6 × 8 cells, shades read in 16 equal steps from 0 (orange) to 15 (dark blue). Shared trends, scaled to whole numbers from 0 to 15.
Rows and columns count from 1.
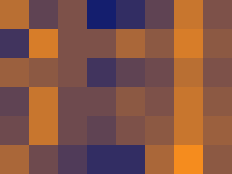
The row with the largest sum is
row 1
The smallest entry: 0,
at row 6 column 7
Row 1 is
4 10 8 15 13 10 3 8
